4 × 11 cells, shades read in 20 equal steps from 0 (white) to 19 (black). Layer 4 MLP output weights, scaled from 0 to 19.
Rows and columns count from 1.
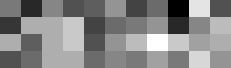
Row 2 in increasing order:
4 5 6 6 8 9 10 11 14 15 16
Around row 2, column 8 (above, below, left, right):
11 0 10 16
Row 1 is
10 16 9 13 12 8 14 11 19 2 13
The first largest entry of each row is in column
9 9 5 1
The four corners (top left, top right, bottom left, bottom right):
10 13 13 8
